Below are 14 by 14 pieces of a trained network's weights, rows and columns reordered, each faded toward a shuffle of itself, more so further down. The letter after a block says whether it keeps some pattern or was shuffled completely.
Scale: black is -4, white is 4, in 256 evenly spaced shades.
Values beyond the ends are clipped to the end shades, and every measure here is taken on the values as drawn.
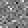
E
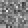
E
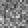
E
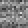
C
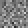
C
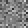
C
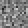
C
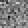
E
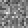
C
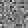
E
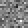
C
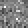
E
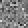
E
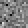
E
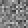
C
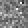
E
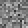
E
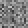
C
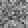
E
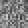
C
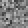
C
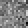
C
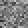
E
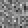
E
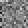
C
